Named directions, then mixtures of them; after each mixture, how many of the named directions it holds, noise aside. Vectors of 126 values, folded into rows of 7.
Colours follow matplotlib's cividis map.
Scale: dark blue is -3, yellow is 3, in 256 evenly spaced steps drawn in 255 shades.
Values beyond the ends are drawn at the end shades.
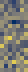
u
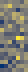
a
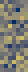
two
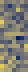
one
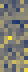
one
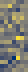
one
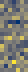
one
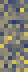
one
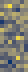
one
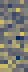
one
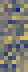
two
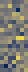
two
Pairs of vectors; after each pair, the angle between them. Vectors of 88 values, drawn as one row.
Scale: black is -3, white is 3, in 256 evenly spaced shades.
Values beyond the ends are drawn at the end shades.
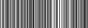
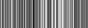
partly aligned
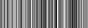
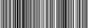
partly opposed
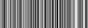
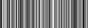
partly opposed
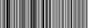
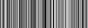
partly aligned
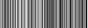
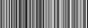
nearly opposite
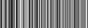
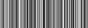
orthogonal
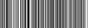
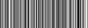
partly aligned
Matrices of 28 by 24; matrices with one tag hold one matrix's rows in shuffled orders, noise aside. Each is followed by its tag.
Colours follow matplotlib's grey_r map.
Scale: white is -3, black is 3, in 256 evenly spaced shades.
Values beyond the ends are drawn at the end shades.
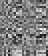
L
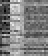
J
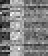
J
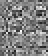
L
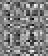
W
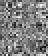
L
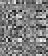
L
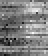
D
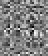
W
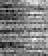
D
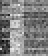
J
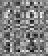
W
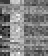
J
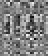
W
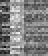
J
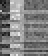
J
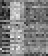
J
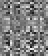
W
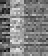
J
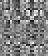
W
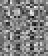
W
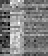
J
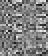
L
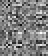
L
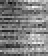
D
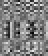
W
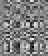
W
